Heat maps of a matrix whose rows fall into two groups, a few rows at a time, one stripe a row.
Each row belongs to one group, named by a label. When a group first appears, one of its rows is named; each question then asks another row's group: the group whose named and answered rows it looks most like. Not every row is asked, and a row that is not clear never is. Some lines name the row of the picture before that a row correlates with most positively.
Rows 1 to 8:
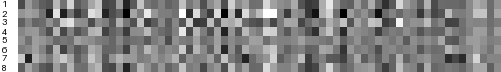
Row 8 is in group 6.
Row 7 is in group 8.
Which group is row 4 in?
6
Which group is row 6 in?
6
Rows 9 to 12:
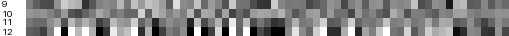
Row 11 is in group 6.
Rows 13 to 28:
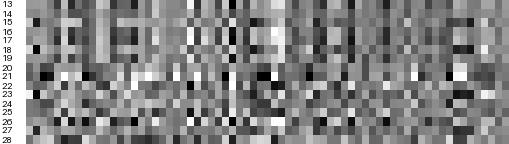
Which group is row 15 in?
8
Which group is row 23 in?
8
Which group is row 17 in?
6
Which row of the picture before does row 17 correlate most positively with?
10
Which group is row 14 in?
6
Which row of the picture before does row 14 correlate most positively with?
10
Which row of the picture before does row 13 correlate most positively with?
10
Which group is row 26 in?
6
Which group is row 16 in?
6
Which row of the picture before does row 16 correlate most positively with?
10
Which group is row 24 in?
8
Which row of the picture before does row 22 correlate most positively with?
11
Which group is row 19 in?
6
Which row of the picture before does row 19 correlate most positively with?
10
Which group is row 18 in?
8
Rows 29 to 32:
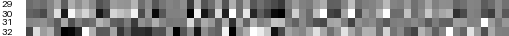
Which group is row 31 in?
6
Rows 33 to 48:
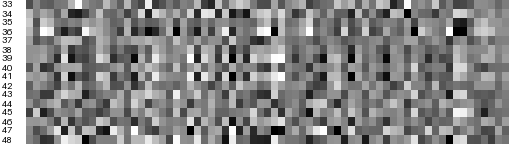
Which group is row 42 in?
6
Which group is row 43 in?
8
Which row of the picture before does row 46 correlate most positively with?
31
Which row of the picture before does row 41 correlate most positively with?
31
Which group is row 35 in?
8
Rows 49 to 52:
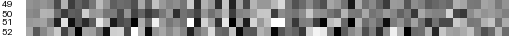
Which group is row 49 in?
6
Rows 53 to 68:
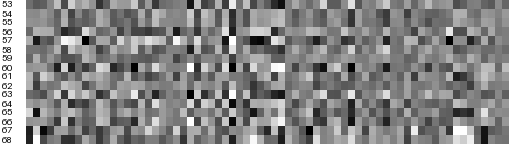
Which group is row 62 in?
8
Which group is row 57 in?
8
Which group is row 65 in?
8
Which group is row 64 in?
6
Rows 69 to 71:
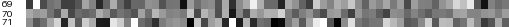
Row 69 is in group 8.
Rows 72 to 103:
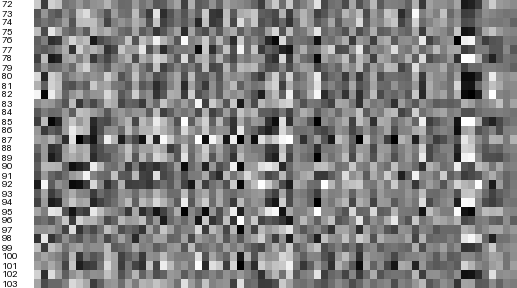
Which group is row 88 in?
8
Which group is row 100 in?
6
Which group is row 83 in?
6
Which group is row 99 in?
8
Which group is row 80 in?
8
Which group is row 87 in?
6
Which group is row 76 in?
8
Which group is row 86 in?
8
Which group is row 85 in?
8
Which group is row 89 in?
8
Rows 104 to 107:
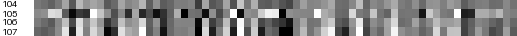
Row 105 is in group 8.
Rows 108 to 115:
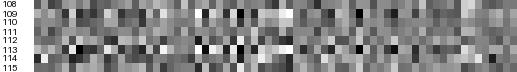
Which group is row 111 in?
8
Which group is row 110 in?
6
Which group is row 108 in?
8
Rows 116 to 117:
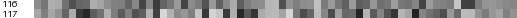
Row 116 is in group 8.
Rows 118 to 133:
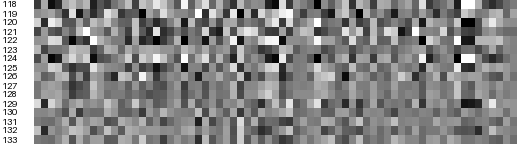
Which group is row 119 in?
6
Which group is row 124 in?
8
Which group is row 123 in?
8
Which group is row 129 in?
8
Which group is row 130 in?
6
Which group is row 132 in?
8
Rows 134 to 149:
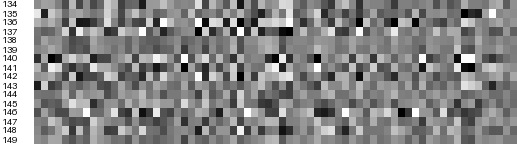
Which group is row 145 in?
8
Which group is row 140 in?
8
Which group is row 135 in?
8
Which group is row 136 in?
6
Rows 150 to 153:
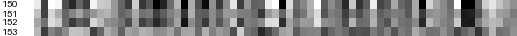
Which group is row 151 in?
8
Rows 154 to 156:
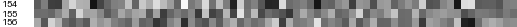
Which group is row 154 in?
8
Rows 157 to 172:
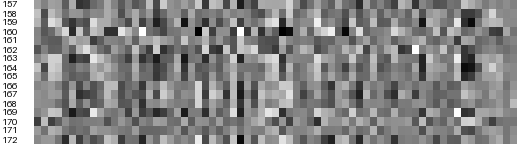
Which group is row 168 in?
6
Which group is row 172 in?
6
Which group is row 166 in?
6
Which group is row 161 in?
8
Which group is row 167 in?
6
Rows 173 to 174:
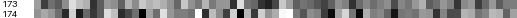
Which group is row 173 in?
8
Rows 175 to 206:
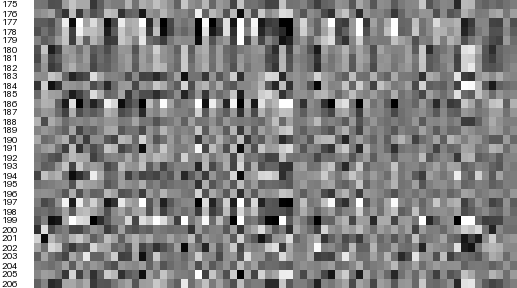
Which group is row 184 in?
8
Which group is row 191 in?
6
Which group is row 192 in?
8
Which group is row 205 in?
6
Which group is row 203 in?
6
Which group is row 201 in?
8
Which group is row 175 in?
8
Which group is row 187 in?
6
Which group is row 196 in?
6
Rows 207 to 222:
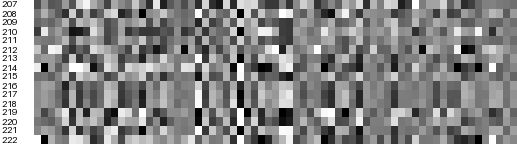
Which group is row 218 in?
6
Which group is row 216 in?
6
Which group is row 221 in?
6
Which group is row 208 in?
6
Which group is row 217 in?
6
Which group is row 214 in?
8
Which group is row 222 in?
8
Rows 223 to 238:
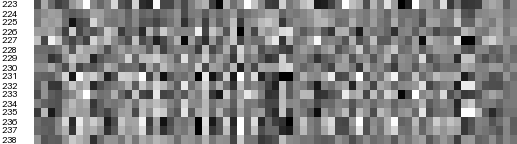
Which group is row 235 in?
8
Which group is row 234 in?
8
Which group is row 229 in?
8
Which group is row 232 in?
8
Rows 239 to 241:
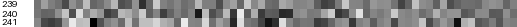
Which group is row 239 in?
6
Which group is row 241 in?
8
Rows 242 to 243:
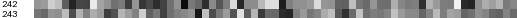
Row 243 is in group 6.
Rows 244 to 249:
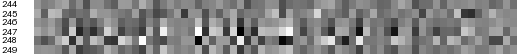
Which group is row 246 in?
6
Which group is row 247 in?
6
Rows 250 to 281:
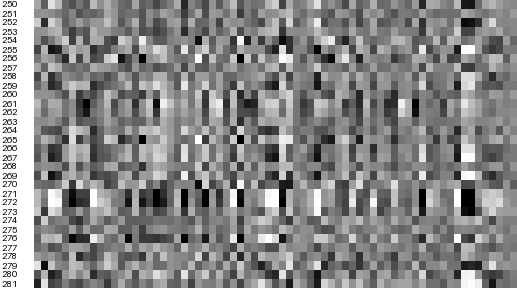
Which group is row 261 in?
6
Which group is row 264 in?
8
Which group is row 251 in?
6
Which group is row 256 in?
6
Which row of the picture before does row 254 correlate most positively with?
248
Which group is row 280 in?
8
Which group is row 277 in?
8
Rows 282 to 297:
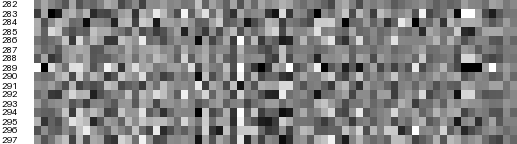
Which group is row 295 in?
8
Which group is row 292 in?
8
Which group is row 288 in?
8
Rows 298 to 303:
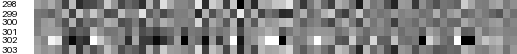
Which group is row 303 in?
6
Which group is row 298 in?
6
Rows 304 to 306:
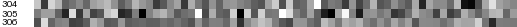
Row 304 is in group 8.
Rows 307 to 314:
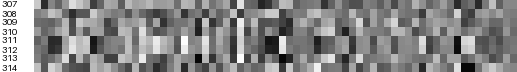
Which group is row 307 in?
8
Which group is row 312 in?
8
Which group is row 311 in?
8
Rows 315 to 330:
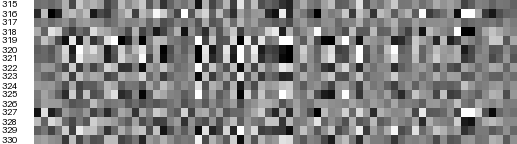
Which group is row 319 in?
6
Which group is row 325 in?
6
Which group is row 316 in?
8
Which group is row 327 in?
8
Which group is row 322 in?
6
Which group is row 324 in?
6
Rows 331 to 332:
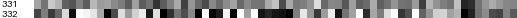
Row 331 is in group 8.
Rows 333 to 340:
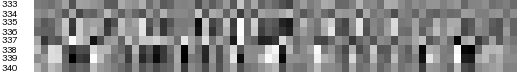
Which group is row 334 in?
6
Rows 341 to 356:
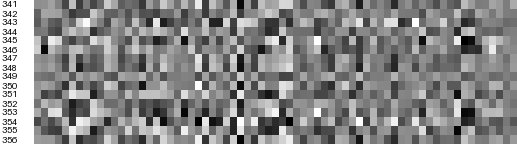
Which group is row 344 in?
8
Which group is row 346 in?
8
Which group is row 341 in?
6
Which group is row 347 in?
6
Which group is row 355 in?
8
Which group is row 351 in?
8
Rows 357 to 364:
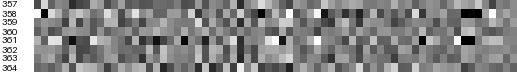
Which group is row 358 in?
8
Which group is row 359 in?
6
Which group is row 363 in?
6
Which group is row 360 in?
8
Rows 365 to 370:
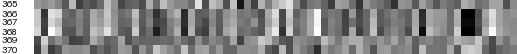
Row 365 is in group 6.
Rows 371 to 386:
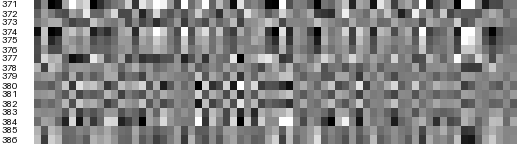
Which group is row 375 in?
8
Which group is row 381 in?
6
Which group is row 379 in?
6
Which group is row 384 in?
6
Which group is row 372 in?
6
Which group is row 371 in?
8
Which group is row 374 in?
8
